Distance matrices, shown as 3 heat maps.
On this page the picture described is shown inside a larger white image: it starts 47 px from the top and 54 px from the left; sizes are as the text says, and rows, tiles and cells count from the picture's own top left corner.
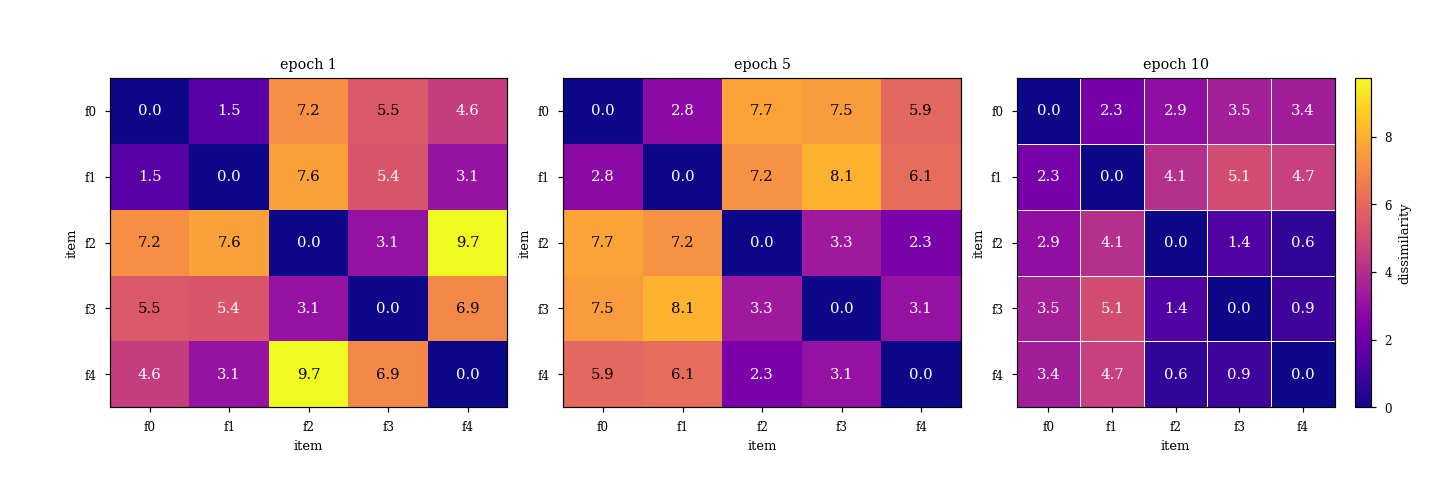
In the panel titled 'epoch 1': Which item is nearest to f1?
f0
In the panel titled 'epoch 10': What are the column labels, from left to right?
f0, f1, f2, f3, f4
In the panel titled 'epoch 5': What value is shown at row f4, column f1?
6.1
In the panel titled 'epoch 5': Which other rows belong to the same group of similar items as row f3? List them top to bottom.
f2, f4
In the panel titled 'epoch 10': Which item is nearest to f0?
f1
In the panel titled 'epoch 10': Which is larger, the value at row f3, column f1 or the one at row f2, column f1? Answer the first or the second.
the first
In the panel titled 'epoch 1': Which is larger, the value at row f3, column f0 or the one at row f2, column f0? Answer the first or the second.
the second
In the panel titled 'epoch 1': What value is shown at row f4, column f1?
3.1
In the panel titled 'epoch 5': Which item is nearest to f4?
f2
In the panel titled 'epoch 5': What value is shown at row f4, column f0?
5.9
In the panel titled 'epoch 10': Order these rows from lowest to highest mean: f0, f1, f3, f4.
f4, f3, f0, f1
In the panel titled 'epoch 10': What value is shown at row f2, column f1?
4.1
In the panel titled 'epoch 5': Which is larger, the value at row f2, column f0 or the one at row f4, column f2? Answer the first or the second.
the first
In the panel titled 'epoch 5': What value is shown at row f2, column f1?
7.2
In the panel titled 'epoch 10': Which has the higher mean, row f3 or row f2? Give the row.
f3
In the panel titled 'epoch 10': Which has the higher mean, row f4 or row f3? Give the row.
f3
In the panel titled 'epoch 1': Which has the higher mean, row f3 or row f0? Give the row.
f3
